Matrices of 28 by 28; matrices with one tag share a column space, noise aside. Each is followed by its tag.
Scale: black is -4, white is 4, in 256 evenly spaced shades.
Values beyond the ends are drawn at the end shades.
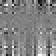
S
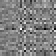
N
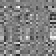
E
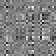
E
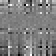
S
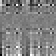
S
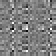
N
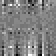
S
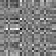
N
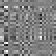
E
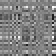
E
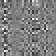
N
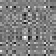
E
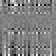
S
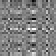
N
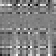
S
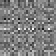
N
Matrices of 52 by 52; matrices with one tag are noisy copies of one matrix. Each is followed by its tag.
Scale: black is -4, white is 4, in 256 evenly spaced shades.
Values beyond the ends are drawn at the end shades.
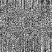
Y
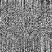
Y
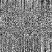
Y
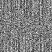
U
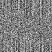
U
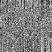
Y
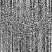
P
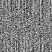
U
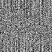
U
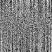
P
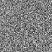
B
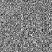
B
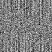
U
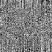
Y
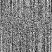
P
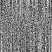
P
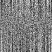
P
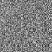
B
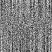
P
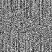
U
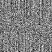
U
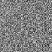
B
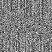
U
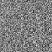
B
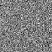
B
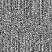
U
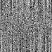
P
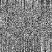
Y
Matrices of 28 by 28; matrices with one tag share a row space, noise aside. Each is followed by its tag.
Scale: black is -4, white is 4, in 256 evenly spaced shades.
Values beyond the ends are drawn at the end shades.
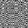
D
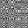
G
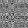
G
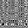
D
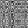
G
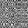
G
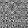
G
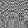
D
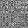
G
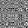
D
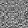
D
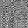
G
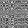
G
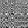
G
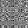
D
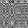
G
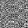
D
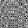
D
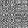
G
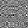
D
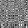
D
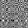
D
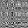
G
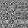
G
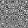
D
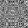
D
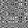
D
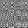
G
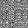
G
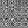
G
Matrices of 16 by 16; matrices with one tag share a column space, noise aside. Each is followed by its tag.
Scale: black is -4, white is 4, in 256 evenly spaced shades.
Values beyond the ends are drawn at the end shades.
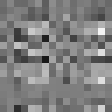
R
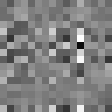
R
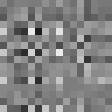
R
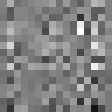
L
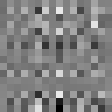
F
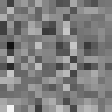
L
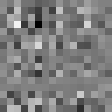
F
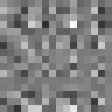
F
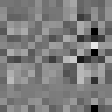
R
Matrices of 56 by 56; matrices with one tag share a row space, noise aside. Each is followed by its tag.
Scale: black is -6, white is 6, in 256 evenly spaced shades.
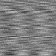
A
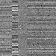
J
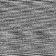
A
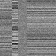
J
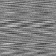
A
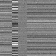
J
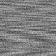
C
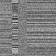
J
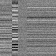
J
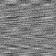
A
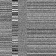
J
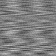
A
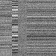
J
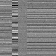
J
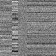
J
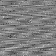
A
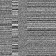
J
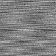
C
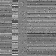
J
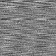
A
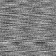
A
